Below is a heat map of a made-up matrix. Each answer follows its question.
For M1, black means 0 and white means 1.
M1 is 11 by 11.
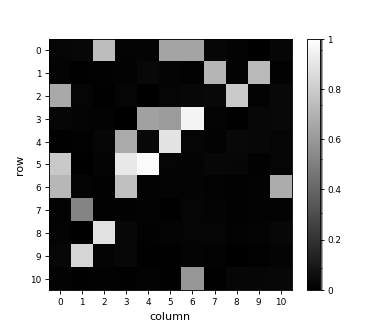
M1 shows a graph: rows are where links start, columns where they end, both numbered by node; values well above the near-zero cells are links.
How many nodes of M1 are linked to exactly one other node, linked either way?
4
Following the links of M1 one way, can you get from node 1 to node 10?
no
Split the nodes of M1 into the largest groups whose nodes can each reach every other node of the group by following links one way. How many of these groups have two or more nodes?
2
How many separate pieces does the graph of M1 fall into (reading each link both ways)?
2
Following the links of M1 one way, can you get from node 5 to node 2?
yes
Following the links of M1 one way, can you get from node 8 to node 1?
no
